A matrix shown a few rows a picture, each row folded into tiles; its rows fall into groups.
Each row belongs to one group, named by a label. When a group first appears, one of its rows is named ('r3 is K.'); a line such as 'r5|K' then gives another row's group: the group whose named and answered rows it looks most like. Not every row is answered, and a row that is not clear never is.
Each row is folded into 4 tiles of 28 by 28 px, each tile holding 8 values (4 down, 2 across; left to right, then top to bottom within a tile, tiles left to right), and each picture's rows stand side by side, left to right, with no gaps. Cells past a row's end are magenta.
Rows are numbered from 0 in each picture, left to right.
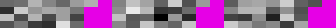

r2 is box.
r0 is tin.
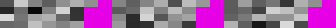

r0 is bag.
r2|tin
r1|tin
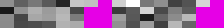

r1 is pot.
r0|tin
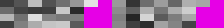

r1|tin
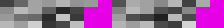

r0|box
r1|box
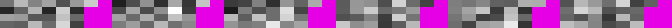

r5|box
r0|pot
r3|box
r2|bag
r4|pot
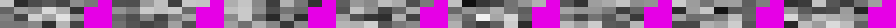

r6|pot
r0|tin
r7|bag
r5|box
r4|tin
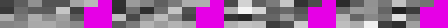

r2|box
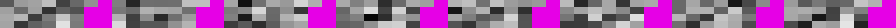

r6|pot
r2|tin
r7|pot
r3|pot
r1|tin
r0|pot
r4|pot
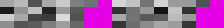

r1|pot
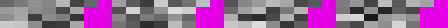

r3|pot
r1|tin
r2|box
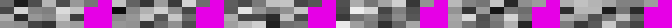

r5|pot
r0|tin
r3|box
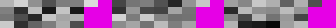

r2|tin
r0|pot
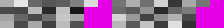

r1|pot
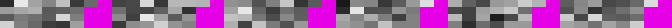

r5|bag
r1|bag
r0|box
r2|box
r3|bag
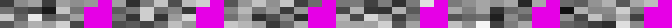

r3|bag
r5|tin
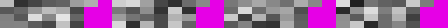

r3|tin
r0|tin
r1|pot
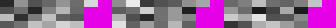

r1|pot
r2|bag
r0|bag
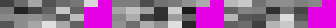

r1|pot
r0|bag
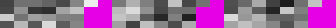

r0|bag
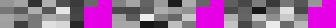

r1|tin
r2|bag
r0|pot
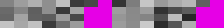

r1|box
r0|box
